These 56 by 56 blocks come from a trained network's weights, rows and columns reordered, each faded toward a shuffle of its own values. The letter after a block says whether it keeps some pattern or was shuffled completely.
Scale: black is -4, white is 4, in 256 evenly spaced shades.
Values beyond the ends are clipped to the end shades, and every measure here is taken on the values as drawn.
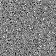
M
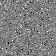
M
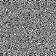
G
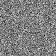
M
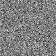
G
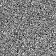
M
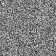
M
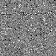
G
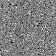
M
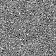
M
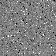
M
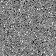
M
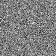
M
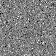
M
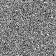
M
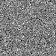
G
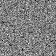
M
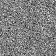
M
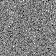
M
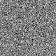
G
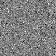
G
